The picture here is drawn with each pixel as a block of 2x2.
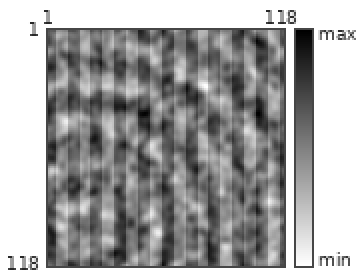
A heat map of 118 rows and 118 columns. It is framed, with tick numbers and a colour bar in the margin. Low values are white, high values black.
Rings: centred on the bottom left. Slope: none. Stripes: upright, repeating 10 times. Histogram: bell-shaped. Lone odd cells: none.
